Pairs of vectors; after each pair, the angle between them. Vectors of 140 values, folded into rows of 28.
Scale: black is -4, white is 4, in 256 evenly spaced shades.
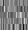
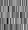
partly opposed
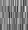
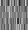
partly opposed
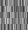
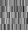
nearly parallel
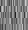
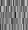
nearly parallel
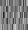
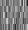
nearly opposite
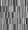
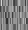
nearly parallel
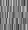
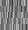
nearly opposite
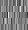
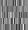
partly aligned
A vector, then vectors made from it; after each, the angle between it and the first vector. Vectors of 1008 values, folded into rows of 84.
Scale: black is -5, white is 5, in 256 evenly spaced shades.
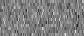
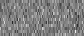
nearly parallel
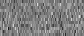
partly opposed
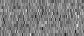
nearly opposite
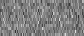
nearly parallel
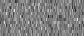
orthogonal
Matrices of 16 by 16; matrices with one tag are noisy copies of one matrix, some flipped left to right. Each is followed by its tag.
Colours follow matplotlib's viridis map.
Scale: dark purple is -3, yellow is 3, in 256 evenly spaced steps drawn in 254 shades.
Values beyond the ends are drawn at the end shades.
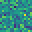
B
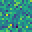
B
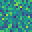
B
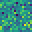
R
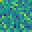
B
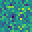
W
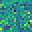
R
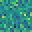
B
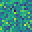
R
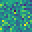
R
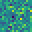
W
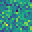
R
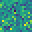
R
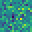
W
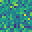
B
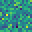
B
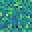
B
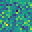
R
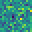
W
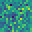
W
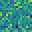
B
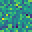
B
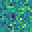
W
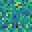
B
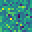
W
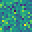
R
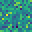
B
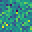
R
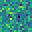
W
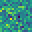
W
